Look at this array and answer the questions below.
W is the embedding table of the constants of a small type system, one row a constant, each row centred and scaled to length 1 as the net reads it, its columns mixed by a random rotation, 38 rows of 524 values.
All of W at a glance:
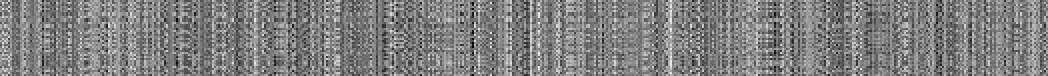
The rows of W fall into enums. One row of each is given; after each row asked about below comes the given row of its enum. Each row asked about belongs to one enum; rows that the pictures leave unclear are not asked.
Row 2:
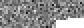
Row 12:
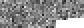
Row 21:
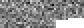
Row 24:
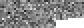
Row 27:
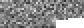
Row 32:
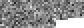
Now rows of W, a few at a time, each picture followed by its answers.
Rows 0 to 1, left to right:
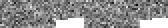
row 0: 32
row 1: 21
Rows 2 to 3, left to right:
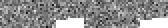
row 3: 32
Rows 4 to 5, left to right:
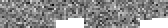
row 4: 21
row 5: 32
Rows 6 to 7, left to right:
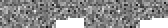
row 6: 2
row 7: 2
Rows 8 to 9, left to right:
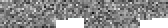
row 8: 27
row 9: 24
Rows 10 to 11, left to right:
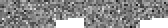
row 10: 24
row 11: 2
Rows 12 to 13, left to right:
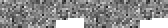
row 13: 12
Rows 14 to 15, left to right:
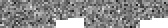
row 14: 32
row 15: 2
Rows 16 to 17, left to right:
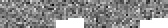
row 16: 21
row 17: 12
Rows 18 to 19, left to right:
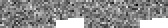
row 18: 32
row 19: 21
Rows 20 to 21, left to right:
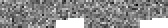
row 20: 12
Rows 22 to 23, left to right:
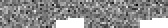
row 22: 2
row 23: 21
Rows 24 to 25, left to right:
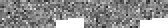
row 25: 12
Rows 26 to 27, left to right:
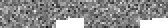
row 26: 2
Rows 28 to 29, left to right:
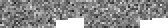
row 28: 32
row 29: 27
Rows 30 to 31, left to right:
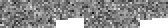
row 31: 24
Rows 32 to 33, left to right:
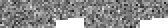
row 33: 2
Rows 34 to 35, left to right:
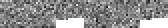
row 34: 27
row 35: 12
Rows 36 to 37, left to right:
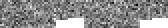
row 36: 32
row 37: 21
